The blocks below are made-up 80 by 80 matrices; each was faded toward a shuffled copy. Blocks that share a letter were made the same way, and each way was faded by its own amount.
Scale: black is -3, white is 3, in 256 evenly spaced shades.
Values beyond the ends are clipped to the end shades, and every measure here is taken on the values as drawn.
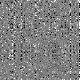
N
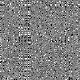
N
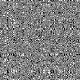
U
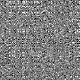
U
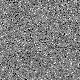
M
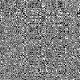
U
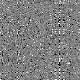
N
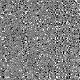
N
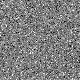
M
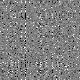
N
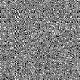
U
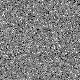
M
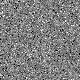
M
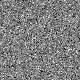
M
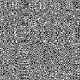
U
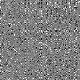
N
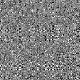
U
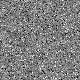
M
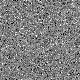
M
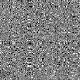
U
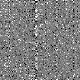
N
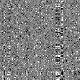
N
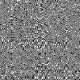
N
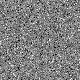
M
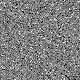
M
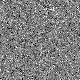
M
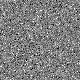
M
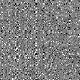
N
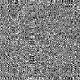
U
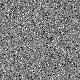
M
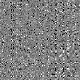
N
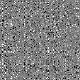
N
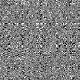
U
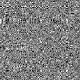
U
